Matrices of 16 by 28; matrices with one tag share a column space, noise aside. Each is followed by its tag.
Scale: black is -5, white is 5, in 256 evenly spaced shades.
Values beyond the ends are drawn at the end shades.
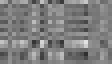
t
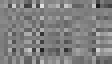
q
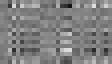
q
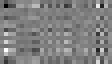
q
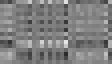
t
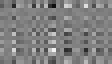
q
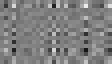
q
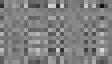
q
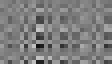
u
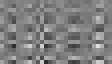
u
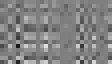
u
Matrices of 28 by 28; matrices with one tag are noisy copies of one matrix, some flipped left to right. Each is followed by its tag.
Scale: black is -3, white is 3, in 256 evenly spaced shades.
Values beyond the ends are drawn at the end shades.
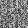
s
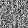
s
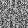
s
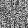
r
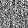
s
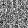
s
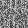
s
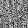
r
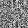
s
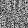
r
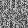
s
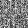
s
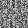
s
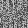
r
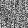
r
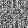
s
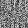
r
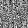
r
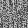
r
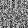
s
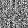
s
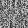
s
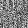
r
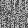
r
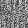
r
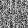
s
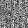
r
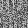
r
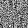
r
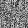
r
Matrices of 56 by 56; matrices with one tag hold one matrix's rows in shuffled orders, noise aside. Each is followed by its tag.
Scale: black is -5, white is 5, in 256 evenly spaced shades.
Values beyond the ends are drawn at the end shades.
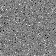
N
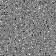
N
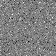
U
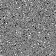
N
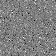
U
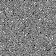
U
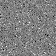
N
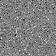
N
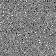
U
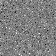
N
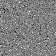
N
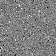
N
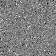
N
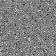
N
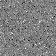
U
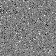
N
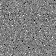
U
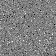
U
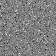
N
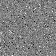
U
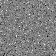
N
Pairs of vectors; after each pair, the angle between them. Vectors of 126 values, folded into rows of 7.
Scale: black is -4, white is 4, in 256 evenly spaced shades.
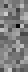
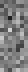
partly opposed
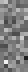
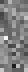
orthogonal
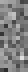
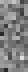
nearly parallel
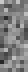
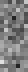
partly opposed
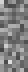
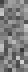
partly opposed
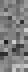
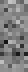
partly aligned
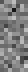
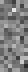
nearly opposite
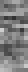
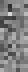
partly aligned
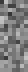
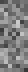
orthogonal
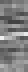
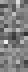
partly opposed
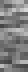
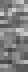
nearly parallel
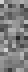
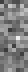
nearly opposite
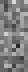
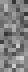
nearly opposite
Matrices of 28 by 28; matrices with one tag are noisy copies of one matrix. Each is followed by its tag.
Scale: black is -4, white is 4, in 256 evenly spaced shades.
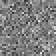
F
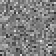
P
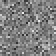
F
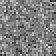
P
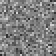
P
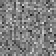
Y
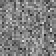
Y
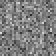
Y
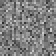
Y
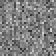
Y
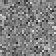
F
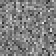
Y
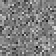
F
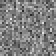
Y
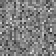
Y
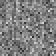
Y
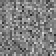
Y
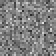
Y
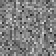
Y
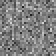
Y
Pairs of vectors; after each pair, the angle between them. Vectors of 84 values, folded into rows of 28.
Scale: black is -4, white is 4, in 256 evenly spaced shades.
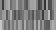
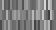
nearly opposite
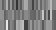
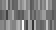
partly aligned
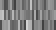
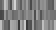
nearly opposite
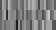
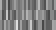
nearly opposite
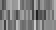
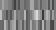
partly opposed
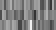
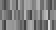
partly aligned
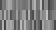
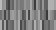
nearly opposite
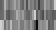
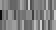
orthogonal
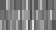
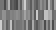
partly aligned
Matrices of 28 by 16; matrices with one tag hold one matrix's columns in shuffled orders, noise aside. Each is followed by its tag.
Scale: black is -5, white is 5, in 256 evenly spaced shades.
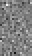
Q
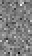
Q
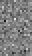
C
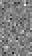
Q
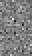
C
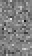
C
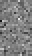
C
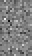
C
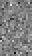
Q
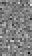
Q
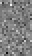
Q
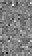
Q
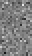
Q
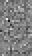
C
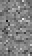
C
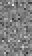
Q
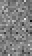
C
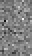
C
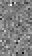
Q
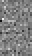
C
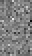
C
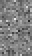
C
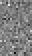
Q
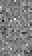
C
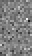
C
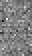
C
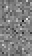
C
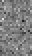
C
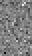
Q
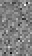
Q
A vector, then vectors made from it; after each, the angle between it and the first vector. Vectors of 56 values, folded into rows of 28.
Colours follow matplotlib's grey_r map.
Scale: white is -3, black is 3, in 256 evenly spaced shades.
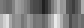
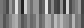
orthogonal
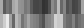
nearly parallel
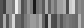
orthogonal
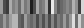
orthogonal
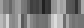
nearly parallel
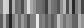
orthogonal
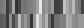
partly opposed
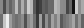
partly aligned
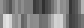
nearly parallel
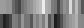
nearly opposite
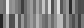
orthogonal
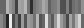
orthogonal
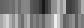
nearly parallel
